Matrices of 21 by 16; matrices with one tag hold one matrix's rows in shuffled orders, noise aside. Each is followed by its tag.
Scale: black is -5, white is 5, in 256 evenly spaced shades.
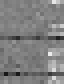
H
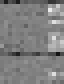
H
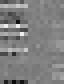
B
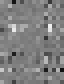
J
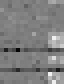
H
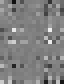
J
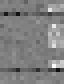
H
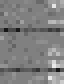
H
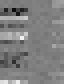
B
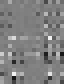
J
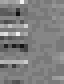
B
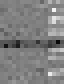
H
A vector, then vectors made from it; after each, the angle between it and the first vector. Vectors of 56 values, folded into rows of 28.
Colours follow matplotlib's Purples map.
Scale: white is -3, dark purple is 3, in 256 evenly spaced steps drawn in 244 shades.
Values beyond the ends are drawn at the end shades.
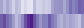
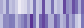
partly aligned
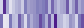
orthogonal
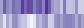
nearly opposite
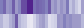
nearly opposite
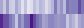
nearly parallel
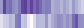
nearly opposite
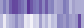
nearly opposite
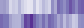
nearly parallel
